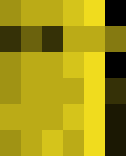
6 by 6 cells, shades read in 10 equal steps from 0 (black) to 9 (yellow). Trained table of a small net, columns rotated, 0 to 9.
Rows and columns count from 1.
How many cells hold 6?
4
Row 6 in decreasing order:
9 8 7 7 6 1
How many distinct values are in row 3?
5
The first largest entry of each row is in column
5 4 5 5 5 5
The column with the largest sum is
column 5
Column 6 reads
0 5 0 2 1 1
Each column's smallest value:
2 4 2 7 7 0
